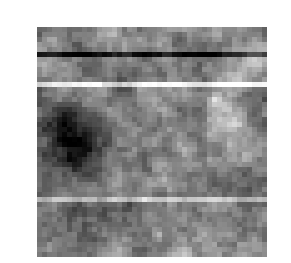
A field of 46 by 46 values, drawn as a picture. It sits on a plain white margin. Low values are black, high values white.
Ninth with the lowest average: middle left. Grain: streaks across. Histogram: heavy tails on both sides. Odd lines: rows 6, 12 and 35. Dips: one, in the middle left.
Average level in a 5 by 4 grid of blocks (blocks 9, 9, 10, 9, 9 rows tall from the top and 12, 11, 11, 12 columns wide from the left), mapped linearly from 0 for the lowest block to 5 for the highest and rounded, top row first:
3334 | 3445 | 0345 | 3443 | 3344
